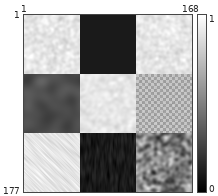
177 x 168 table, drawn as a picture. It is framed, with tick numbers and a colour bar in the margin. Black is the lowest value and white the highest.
It is made of 3 by 3 panels. Panel 1,1: very high, blotchy, faint in contrast. Panel 1,2: very low, flat. Panel 1,3: very high, blotchy, faint in contrast. Panel 2,1: low, smooth, faint in contrast. Panel 2,2: very high, blotchy, faint in contrast. Panel 2,3: high, checkered. Panel 3,1: very high, slanting down to the right, faint in contrast. Panel 3,2: very low, streaked downward, faint in contrast. Panel 3,3: middling, blotchy, strong in contrast.
